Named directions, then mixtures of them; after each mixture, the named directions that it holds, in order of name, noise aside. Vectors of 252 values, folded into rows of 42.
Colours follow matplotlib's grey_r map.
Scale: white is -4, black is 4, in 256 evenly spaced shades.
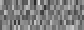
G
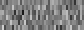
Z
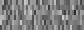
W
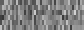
W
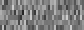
W, Z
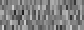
Z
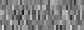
Z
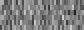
G, W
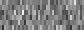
Z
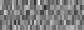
G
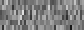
W, Z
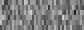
W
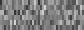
G, Z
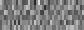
G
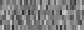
W, Z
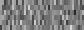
G, W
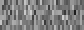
W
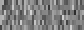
G, W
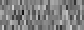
Z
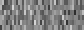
G, W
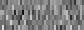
Z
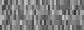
W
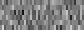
Z
